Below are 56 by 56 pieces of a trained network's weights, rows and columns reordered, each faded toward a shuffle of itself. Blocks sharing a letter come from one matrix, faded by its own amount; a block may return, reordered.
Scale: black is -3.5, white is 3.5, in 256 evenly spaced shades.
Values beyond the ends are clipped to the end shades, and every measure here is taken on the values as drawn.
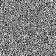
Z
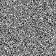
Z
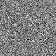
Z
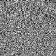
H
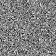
Z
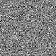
H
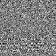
H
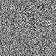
H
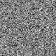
H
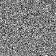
Z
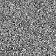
Z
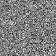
Z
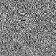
H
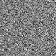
H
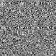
H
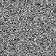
H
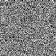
H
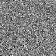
Z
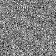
Z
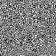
H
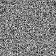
Z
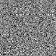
H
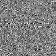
H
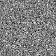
Z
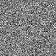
Z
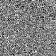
Z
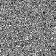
Z
